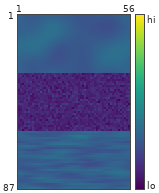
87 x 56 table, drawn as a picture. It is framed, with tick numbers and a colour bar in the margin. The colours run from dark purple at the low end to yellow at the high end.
It is made of 3 by 1 panels. Panel 1,1: low, smooth, faint in contrast. Panel 2,1: very low, fine-grained, faint in contrast. Panel 3,1: low, streaked across, faint in contrast.
